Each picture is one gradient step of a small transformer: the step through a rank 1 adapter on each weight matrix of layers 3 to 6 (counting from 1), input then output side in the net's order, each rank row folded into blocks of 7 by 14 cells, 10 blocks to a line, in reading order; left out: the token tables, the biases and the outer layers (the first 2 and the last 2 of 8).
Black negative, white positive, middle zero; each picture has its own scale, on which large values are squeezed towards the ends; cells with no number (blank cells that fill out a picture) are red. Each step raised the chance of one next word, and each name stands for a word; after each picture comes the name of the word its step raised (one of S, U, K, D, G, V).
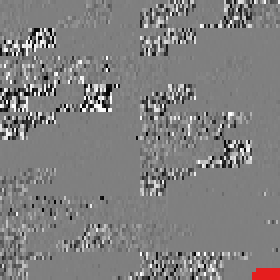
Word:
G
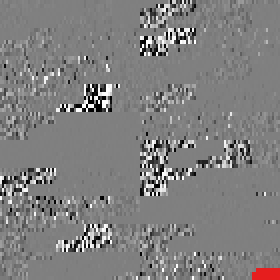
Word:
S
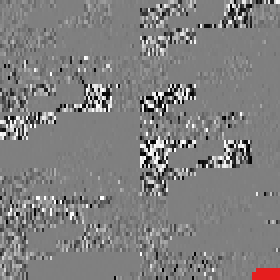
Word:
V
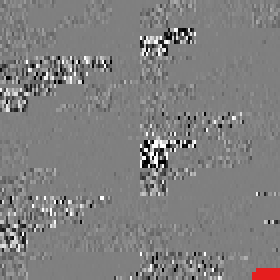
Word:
V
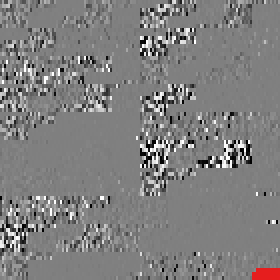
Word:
V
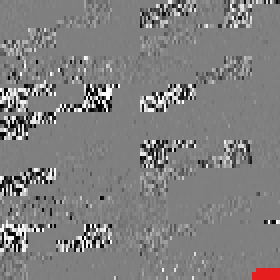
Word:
S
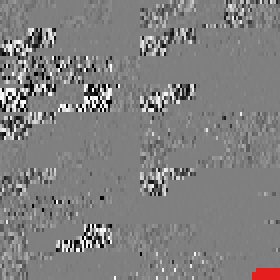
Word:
S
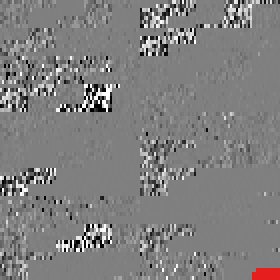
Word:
S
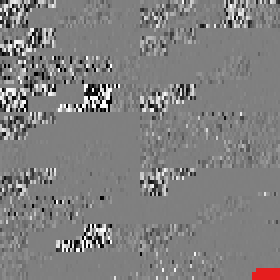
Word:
S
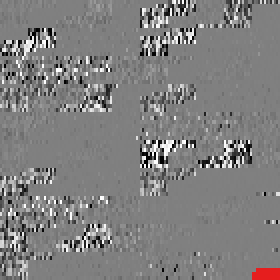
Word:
V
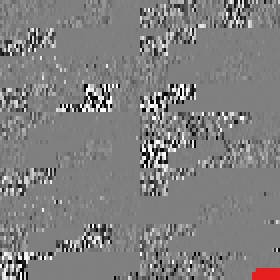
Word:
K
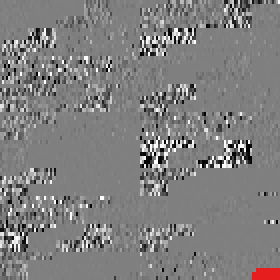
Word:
V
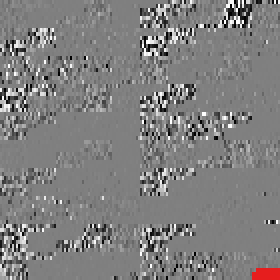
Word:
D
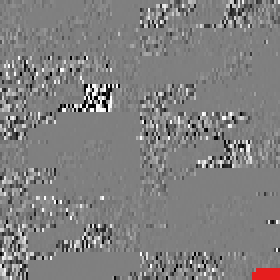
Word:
K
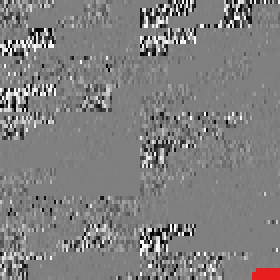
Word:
D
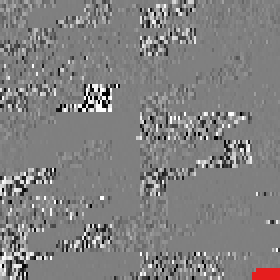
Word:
K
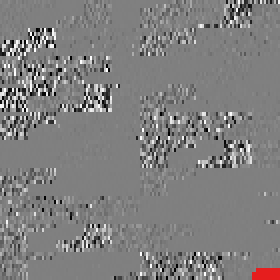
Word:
G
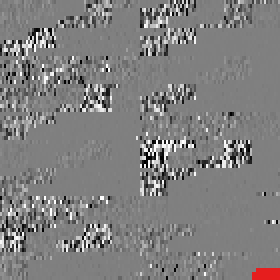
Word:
V
